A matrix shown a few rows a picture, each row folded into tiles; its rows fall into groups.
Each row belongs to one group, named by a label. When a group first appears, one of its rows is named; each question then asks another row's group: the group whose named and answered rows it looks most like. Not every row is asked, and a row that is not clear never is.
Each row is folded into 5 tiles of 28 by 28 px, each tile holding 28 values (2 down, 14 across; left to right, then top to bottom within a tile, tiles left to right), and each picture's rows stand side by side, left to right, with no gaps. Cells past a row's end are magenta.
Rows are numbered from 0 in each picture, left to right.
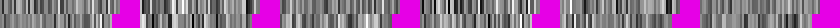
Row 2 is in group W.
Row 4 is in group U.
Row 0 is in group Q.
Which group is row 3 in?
Q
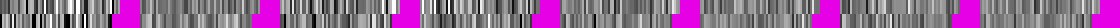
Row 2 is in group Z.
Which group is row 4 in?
Z
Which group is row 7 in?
Z
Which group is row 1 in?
W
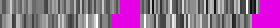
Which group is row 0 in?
W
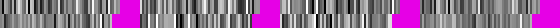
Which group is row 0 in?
Q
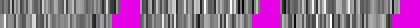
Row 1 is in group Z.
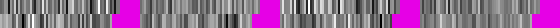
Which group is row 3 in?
Q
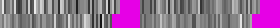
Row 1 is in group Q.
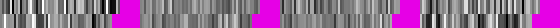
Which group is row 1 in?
W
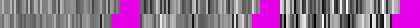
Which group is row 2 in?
Z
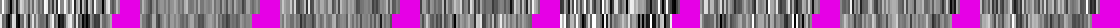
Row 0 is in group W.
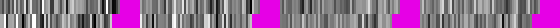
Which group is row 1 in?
U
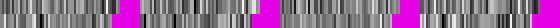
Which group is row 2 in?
Q
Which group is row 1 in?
Z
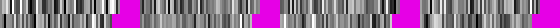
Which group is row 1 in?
Q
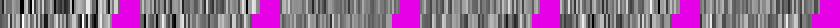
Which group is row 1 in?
Z
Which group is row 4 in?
Z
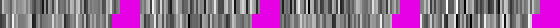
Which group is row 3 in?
U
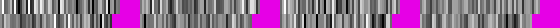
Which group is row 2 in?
U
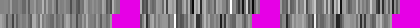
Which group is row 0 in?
U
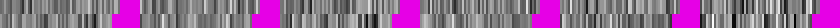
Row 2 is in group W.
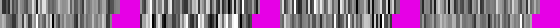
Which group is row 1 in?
W
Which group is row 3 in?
Q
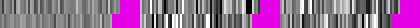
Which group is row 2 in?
W
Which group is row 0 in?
Q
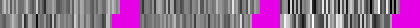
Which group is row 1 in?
Q
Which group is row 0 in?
U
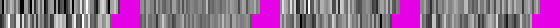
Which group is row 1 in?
Z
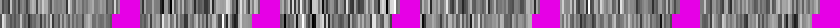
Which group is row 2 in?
Z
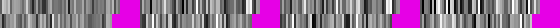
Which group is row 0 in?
U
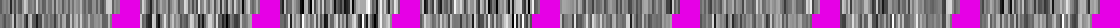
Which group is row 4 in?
U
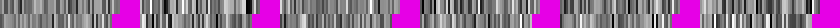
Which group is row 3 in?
Q
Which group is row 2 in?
Z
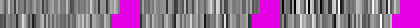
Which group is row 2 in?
Q
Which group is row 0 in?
Z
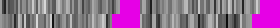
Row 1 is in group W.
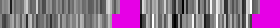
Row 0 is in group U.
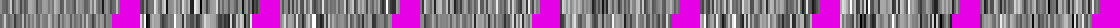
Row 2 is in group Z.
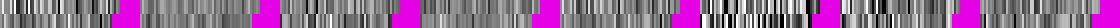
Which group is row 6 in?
U
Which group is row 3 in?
Q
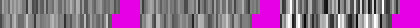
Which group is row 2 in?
W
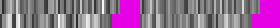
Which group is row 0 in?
W
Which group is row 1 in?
W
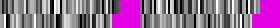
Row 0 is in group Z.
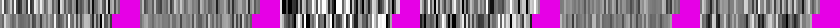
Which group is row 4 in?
U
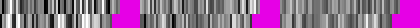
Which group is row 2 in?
W
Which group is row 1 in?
Z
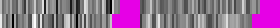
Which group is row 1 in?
W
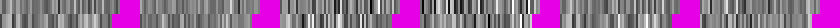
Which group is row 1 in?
Z
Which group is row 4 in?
W
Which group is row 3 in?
Q
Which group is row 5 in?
U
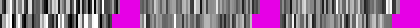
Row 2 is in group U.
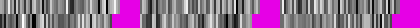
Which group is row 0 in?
Z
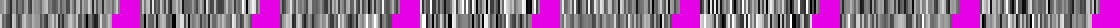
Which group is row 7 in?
U
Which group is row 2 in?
W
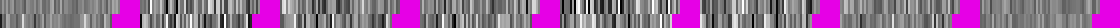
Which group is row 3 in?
Z
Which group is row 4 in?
Q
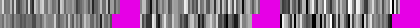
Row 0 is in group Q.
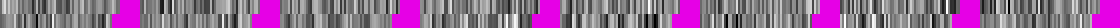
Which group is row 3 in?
W
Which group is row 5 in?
U
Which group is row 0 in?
U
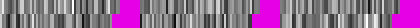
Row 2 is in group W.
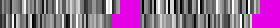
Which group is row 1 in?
Q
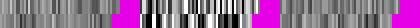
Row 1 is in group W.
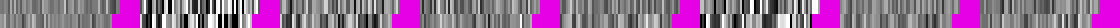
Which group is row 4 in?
W
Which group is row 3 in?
Q
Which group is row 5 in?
Z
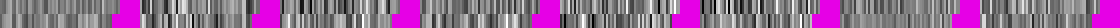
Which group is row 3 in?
W
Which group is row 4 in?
Z
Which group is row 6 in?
Q
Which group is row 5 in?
Q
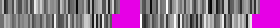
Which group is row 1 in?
U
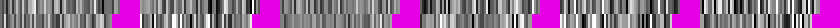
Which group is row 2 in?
Q
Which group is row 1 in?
U
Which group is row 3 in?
Q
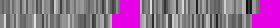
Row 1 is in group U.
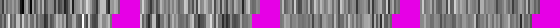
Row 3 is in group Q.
